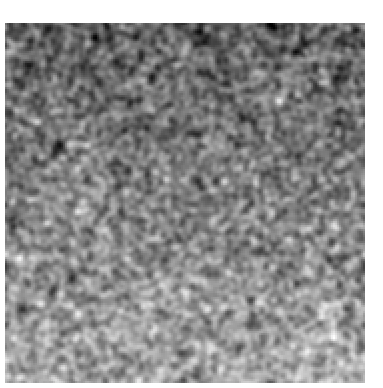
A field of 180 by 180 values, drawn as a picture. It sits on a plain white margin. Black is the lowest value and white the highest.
Grain: blotchy. Lone odd cells: none. Slope: up to the bottom. Average level on the scale: 50%. Stripes: none.
